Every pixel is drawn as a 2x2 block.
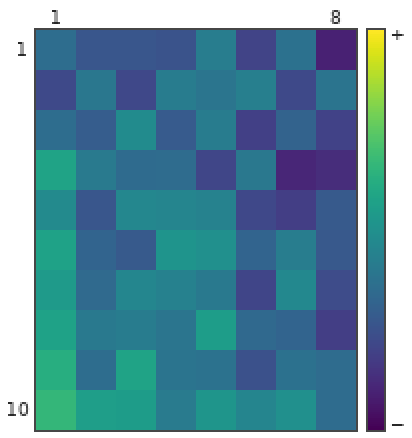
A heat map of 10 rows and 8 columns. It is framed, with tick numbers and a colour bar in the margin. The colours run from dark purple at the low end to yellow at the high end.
Ninth with the highest average: bottom left. Slope: up to the bottom left. Roughest part: top right.
